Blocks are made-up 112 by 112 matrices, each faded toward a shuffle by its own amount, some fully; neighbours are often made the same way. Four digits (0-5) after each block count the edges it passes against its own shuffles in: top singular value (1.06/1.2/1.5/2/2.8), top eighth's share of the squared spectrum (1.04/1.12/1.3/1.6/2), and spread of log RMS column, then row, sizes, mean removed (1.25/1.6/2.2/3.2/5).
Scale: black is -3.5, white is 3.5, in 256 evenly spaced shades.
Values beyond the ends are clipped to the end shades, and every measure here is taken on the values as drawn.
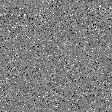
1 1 0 1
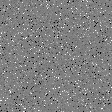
0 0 0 0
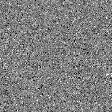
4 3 1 2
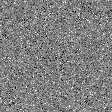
1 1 0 0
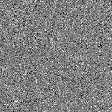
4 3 1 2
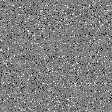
1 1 0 2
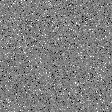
0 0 0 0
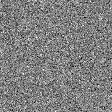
1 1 0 0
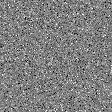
1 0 0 0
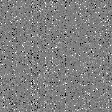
3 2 2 1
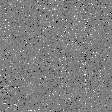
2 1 1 0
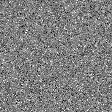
2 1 0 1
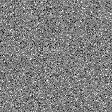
3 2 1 1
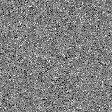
3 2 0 0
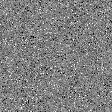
0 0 1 0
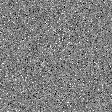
0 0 0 0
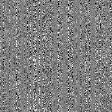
2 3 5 0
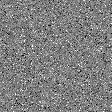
0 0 1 0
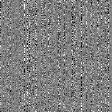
2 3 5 0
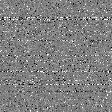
2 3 0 3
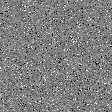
0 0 0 0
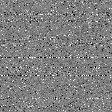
2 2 0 3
